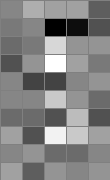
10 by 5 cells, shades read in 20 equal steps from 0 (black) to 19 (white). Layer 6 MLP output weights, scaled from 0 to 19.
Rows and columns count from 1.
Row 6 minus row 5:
0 5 10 1 -3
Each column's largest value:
12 13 19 15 12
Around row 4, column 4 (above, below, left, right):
11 10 19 9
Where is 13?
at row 1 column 2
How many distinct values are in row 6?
4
